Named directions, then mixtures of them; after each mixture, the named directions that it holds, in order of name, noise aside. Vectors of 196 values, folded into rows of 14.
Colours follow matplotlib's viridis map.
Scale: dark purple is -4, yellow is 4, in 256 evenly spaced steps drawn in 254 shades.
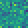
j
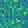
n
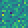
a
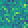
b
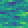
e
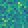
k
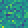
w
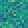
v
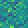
k, v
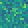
b, j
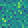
k, v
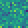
j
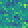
b, e, k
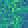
e, j, n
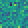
j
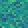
v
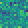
e, j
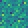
a
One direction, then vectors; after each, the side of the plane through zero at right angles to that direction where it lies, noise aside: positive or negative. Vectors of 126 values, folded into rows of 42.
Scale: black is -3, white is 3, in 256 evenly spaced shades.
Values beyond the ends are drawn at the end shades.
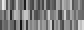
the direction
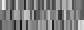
positive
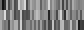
negative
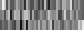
positive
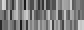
positive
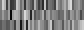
positive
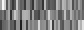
positive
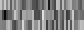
positive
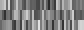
positive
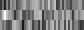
negative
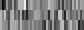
negative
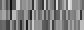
positive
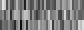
positive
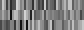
positive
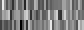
positive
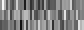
positive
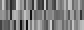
positive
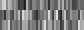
positive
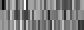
negative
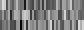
positive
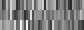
negative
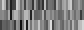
positive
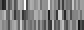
negative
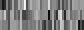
negative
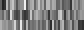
negative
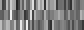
negative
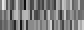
positive
